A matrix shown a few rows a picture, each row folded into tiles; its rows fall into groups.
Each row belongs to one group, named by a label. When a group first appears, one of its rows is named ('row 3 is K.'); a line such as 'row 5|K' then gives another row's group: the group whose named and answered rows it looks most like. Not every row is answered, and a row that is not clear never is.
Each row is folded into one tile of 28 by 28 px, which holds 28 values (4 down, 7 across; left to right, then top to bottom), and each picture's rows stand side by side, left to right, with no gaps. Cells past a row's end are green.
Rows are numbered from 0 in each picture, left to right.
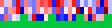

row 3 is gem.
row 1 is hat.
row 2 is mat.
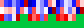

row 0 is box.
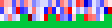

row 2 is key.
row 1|box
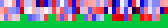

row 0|gem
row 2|gem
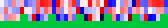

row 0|gem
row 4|box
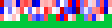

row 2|gem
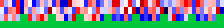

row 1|gem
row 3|key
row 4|mat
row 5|mat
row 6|hat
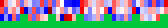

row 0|mat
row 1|gem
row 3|mat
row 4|mat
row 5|box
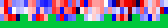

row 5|mat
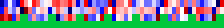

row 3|box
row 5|box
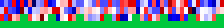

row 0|gem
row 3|box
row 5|gem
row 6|mat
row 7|box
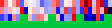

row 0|mat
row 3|mat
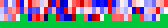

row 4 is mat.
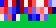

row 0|gem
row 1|mat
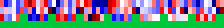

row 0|box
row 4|mat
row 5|gem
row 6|key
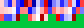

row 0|box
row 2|box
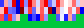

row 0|gem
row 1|mat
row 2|mat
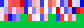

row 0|hat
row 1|key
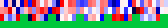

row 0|box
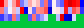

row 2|hat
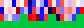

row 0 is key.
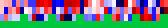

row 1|hat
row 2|hat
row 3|mat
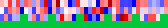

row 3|key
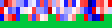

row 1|gem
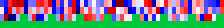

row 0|hat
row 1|hat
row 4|key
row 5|key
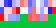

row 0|key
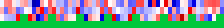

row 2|gem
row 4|box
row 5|box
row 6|gem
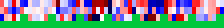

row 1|box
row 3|hat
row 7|mat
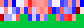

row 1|mat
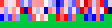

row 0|mat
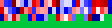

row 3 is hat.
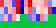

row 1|mat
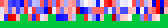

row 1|gem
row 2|mat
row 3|key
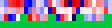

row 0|hat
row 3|mat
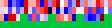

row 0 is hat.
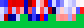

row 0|hat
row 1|mat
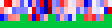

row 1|gem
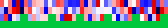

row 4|key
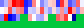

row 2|key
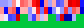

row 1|key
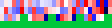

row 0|gem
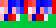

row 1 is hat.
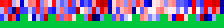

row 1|key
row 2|gem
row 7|hat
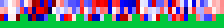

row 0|box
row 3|hat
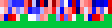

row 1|box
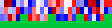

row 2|mat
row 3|key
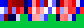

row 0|hat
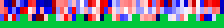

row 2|key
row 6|box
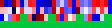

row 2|gem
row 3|hat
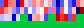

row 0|gem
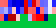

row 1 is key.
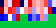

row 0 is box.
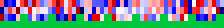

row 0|key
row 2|mat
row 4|box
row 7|mat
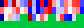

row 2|hat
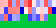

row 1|mat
